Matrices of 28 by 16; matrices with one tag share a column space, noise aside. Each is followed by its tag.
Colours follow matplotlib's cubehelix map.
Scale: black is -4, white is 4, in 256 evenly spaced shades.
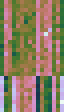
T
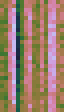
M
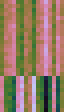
T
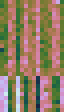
T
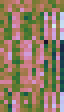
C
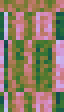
C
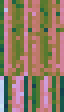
T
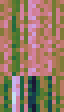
T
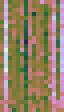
M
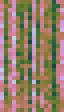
M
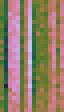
M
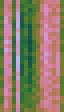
M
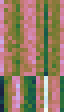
T
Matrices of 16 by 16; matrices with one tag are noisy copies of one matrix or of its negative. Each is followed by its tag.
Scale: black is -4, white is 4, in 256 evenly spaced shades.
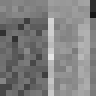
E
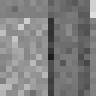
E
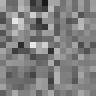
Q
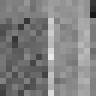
E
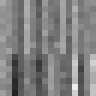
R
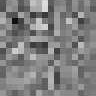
Q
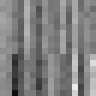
R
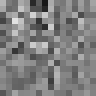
Q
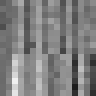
R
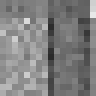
E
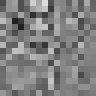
Q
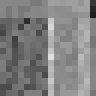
E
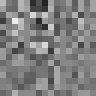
Q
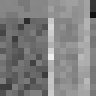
E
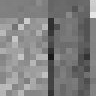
E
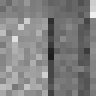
E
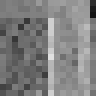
E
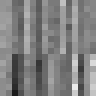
R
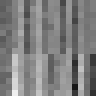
R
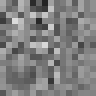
Q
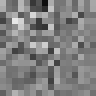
Q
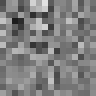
Q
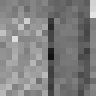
E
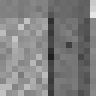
E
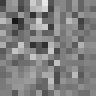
Q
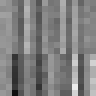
R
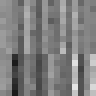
R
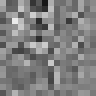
Q
